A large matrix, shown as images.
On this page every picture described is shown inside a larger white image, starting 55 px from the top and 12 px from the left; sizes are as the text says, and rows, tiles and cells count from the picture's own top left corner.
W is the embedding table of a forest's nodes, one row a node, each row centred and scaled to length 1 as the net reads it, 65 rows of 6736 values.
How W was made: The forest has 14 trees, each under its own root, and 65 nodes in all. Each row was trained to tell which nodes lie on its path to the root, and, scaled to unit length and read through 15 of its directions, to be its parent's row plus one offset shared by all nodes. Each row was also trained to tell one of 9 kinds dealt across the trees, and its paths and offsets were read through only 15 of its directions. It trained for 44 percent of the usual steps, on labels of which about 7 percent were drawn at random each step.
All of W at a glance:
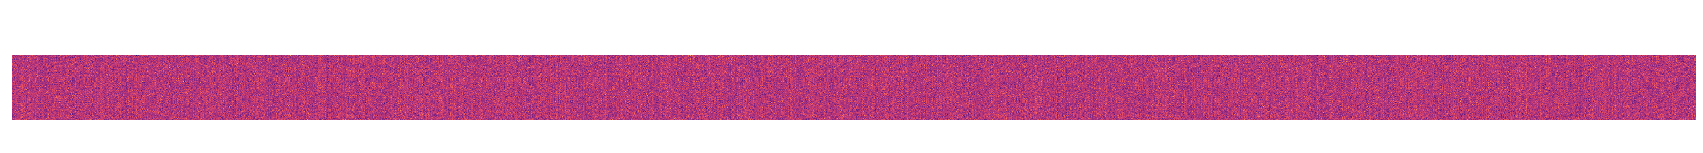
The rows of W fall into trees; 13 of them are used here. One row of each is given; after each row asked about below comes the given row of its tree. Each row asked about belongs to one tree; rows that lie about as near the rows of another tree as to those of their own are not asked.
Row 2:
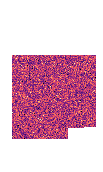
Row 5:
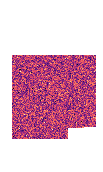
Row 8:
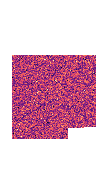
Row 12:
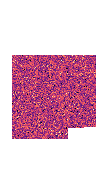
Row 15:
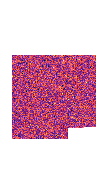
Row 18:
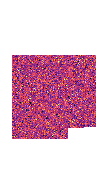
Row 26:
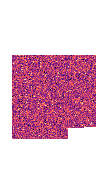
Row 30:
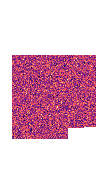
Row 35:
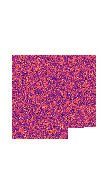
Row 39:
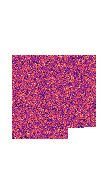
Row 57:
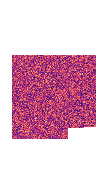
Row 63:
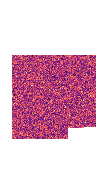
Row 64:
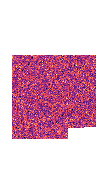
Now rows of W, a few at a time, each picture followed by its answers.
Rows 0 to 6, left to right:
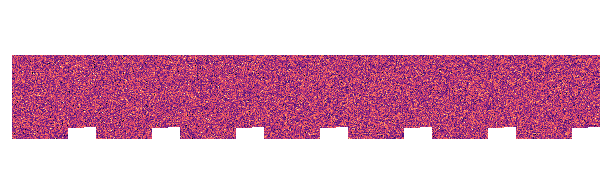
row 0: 12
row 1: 18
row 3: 5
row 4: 15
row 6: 18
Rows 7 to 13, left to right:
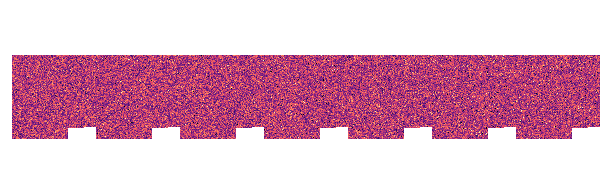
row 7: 39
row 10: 26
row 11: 63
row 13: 39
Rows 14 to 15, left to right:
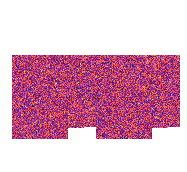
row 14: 30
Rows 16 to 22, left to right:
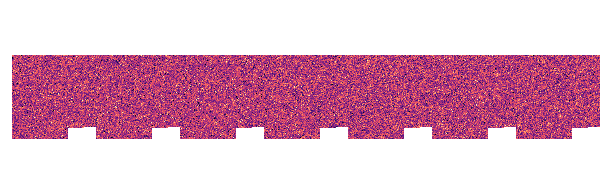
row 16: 8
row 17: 2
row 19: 18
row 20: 12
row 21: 8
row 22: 35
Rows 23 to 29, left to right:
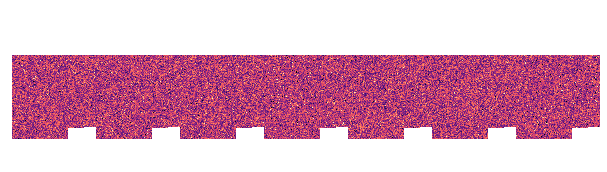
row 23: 30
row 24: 30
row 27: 2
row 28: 18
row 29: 2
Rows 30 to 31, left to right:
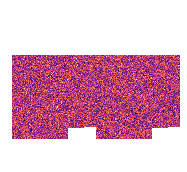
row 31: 64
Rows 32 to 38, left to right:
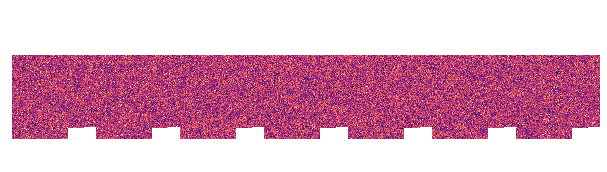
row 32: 15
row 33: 15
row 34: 64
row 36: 12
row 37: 63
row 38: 64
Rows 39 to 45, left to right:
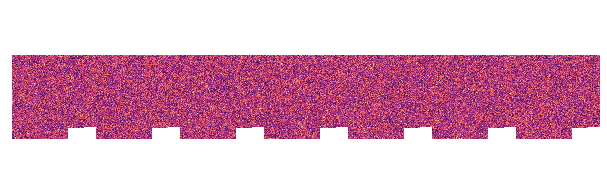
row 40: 8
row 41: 35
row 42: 18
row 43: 26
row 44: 57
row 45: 26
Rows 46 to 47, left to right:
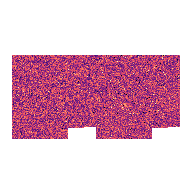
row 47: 26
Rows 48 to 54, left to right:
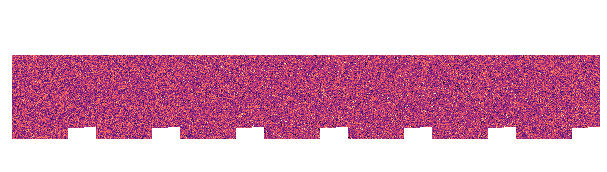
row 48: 64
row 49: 35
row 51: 57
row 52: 57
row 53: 8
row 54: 30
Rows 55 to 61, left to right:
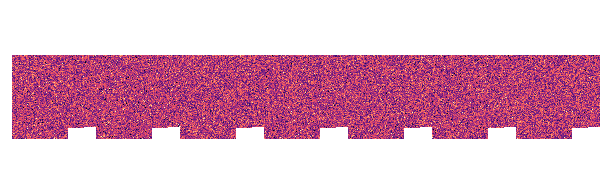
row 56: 39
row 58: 63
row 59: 30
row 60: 12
